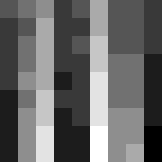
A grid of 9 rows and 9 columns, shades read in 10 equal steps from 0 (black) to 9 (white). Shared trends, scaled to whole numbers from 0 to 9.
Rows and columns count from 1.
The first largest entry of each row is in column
6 3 6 6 6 6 6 6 6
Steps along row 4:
up up down same up down same down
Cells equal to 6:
7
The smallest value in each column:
1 3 5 1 1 6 3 3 0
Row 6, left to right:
1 4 7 2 2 8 4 4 1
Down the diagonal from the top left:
3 3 6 2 2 8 5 5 0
